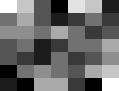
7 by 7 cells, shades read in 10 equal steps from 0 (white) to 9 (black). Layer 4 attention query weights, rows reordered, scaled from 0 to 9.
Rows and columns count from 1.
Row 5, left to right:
6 7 8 5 7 6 4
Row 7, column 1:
8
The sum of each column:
38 35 40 40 38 37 30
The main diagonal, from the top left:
0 3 5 7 7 3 0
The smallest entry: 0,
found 2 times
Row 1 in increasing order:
0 1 2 2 6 8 9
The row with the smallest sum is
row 1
